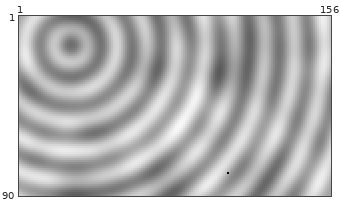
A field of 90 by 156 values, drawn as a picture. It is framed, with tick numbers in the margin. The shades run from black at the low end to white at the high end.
Mirror symmetry: none. Lone odd cells: 1, lower than its neighbours. Rings: centred on the top left. Average level on the scale: 70%. Ninth with the highest average: centre.
